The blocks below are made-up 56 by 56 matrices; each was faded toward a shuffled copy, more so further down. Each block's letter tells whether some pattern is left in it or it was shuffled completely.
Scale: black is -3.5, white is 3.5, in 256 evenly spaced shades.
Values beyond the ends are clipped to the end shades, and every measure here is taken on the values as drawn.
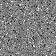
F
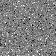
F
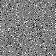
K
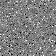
F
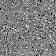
K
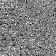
K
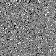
K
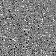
K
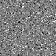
K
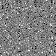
K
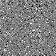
K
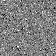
F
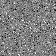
F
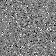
F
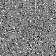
K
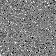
F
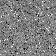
F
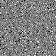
K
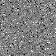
K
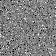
F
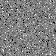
F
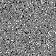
K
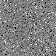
K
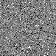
K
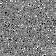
K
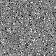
K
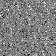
F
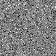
K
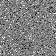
F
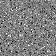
K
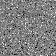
K
